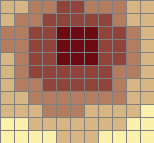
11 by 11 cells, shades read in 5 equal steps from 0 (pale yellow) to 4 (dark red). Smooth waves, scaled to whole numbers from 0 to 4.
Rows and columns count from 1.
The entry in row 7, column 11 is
1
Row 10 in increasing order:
0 0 0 0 1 1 1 1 1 1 1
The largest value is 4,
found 9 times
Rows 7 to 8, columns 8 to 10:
3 2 1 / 2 2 1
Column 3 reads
2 2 3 3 3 3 2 2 1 1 0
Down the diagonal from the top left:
1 2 3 3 4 3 3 2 1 0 0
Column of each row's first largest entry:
5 4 5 5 5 3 4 3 4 3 5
